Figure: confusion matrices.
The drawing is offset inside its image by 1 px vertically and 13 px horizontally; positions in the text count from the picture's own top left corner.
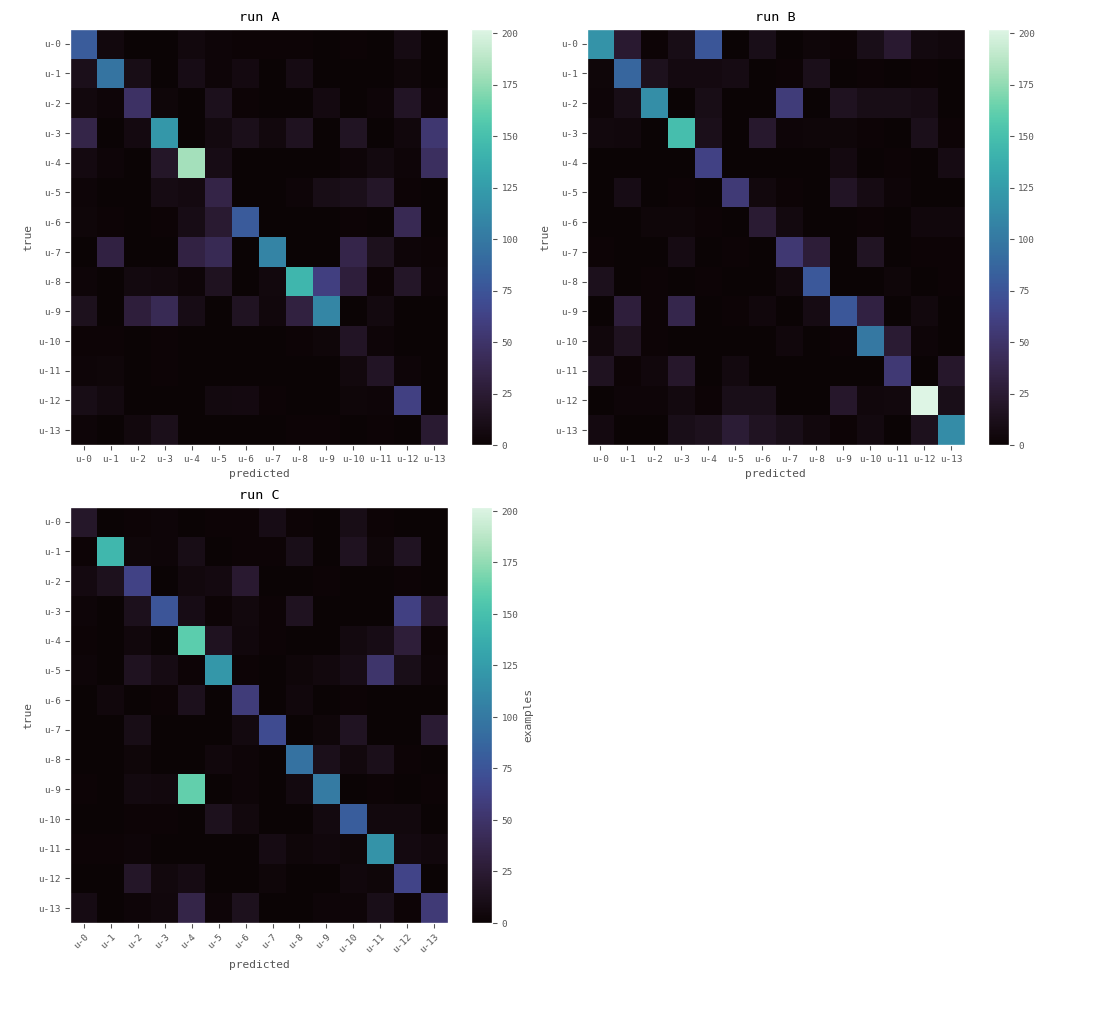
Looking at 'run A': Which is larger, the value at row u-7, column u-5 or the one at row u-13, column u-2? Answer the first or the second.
the first
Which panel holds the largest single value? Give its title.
run B
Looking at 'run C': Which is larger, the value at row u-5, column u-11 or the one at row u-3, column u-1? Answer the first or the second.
the first
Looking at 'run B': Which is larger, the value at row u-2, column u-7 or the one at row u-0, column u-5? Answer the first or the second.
the first
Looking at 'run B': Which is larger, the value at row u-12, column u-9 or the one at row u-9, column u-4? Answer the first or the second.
the first
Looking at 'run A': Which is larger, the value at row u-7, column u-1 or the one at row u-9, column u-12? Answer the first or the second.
the first
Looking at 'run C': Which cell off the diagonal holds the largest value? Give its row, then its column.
u-9, u-4
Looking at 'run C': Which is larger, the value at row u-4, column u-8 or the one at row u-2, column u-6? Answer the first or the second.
the second
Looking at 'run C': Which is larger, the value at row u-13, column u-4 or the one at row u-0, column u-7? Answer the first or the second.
the first
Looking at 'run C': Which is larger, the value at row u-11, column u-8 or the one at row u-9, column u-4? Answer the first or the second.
the second
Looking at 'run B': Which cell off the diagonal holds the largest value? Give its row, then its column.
u-0, u-4
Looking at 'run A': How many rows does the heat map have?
14
